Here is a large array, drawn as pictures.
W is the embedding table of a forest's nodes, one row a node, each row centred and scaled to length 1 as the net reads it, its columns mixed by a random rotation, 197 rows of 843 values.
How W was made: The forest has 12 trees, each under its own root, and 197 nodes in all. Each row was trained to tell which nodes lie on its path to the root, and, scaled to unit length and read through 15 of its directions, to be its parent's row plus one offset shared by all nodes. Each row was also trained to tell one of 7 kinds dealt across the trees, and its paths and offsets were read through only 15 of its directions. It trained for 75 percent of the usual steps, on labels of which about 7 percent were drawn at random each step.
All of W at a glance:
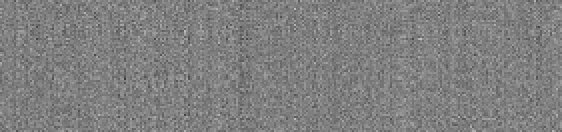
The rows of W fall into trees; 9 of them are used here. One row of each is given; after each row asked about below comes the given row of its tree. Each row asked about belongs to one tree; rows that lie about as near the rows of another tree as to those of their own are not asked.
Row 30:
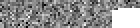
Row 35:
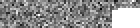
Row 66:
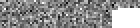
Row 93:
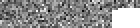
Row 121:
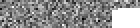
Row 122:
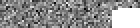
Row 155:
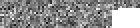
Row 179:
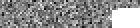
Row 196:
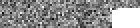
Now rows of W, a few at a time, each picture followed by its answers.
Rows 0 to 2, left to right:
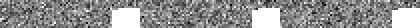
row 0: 196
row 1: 93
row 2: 93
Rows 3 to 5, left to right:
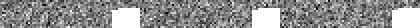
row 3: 179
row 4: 155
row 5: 196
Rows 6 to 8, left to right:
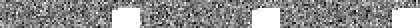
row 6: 35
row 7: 35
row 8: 93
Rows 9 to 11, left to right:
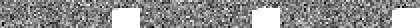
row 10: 196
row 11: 93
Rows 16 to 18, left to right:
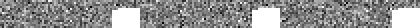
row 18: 196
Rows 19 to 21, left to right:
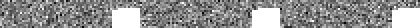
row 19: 179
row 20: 122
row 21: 35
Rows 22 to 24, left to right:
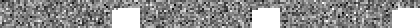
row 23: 122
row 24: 66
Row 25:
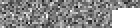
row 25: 179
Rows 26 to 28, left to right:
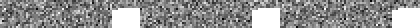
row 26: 121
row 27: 121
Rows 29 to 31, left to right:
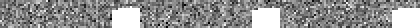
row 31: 155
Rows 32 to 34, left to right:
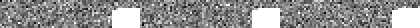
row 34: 196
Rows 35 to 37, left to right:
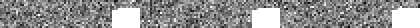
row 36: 93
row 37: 155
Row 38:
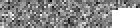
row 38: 155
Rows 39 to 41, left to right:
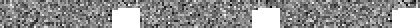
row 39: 35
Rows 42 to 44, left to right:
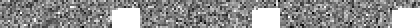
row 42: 93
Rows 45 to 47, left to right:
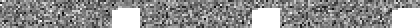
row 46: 35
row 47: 122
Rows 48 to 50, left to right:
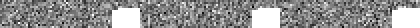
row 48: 122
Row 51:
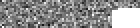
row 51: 35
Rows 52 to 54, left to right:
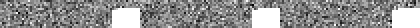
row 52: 35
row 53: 93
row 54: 66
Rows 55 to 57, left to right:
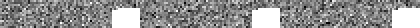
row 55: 93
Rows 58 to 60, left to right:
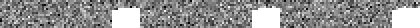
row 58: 66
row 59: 35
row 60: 196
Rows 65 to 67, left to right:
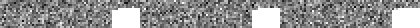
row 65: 93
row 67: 196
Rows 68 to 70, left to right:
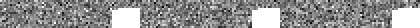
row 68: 196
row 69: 93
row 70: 196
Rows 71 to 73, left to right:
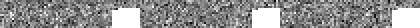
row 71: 155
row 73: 155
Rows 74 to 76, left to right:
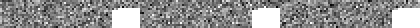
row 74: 196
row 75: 196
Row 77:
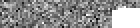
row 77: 35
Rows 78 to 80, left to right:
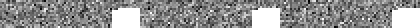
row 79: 155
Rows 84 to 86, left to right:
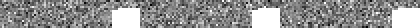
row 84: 155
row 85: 196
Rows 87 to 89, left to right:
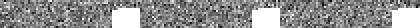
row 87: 93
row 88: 93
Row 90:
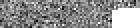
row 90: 66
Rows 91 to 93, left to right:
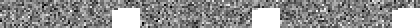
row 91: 30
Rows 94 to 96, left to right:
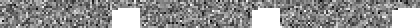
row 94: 121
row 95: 122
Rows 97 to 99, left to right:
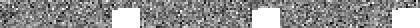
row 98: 35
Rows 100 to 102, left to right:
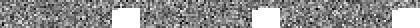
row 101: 35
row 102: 121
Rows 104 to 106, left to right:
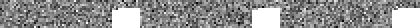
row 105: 179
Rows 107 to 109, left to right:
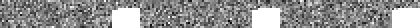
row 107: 93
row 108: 35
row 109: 196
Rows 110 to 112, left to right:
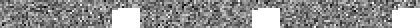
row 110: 122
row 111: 30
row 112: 66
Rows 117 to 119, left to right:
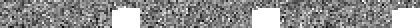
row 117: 35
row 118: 93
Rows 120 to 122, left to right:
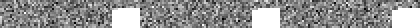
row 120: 179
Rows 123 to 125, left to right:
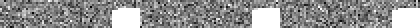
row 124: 179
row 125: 93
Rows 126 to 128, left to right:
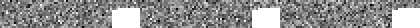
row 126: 179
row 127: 121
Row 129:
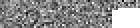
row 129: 35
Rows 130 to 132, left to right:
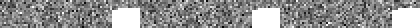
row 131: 179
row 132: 155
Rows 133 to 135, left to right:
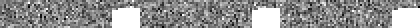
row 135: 155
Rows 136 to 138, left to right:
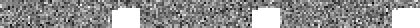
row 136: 35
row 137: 35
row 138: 179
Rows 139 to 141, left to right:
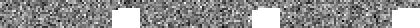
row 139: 93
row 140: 35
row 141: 155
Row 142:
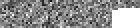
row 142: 179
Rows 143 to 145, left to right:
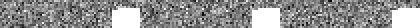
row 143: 35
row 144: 179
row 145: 35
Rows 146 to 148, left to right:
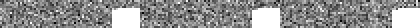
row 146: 30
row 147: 196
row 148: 93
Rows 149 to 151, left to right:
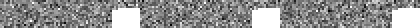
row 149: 35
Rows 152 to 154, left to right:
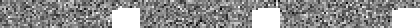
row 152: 66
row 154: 30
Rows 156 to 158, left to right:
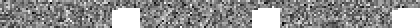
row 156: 93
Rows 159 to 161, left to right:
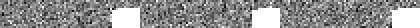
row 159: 196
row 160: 155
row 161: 30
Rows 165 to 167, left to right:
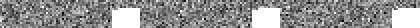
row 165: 179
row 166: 35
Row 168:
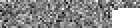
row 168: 93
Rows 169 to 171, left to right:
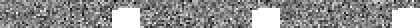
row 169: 35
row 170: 35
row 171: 93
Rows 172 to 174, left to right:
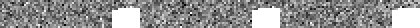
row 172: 30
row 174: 155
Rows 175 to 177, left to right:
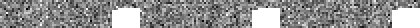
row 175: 179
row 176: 155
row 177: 93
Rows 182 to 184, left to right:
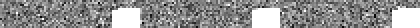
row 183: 93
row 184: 122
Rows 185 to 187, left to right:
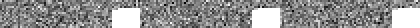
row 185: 93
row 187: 179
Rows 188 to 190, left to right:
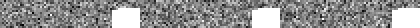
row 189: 196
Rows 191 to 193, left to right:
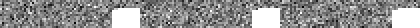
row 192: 179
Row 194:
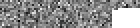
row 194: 155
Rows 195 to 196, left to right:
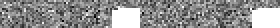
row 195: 122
